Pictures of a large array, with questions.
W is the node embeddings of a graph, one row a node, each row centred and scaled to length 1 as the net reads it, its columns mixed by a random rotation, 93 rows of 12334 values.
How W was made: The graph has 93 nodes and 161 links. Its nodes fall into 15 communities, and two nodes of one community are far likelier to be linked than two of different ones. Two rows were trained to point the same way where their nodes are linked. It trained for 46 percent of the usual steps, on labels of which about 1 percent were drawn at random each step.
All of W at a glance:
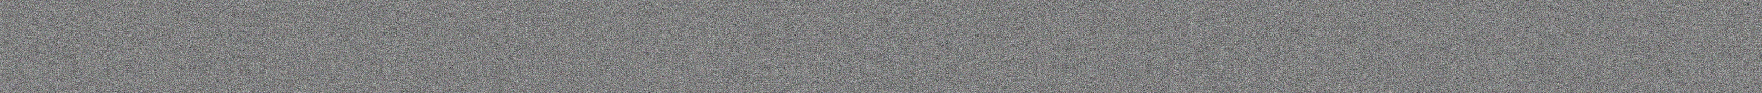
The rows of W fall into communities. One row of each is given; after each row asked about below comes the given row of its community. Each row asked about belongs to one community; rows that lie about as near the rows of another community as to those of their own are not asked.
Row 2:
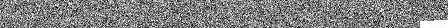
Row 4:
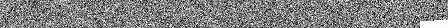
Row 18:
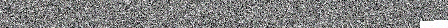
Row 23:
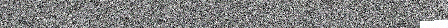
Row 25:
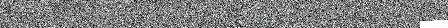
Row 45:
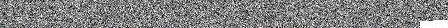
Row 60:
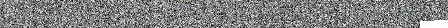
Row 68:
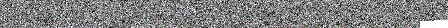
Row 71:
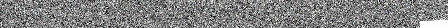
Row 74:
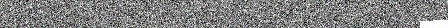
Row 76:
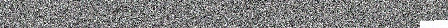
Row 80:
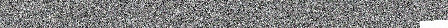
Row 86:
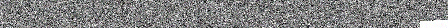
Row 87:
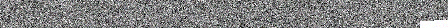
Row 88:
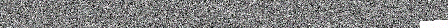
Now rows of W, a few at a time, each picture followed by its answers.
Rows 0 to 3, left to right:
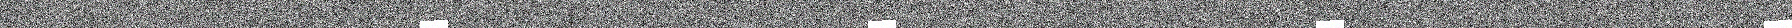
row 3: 23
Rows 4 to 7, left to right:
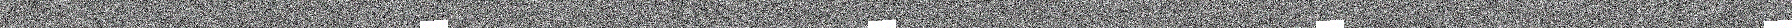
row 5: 68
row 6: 80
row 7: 74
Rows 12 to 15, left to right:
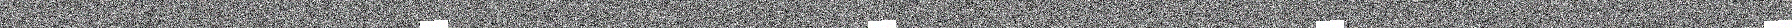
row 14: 25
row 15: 2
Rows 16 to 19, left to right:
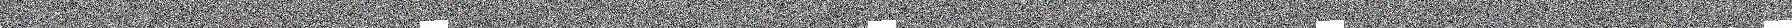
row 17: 74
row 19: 76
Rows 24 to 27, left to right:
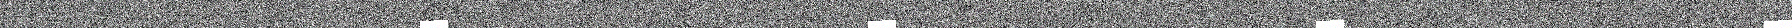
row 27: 88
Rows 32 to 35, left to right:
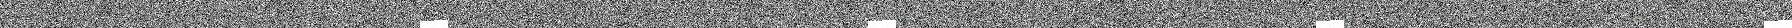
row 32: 80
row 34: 87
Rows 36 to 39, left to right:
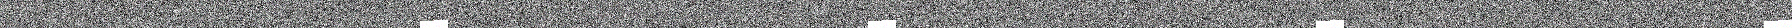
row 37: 74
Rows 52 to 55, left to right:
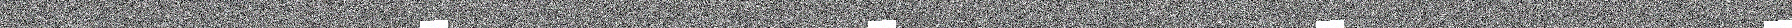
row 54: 23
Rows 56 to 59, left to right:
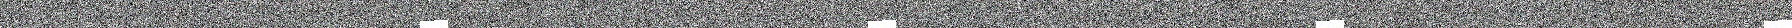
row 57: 25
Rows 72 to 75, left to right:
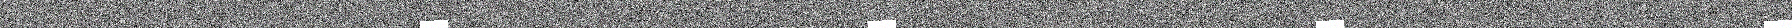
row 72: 60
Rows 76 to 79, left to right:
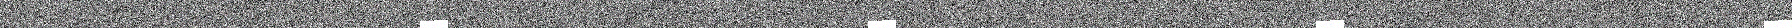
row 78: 71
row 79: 80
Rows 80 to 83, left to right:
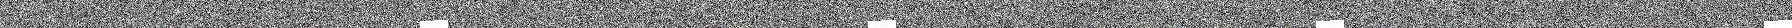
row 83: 60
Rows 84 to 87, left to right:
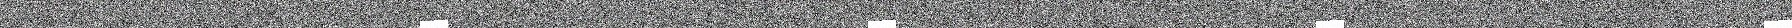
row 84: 68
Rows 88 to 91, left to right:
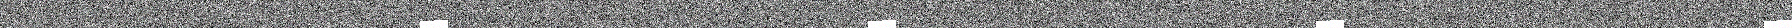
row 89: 71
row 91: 45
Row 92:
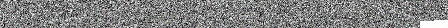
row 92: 2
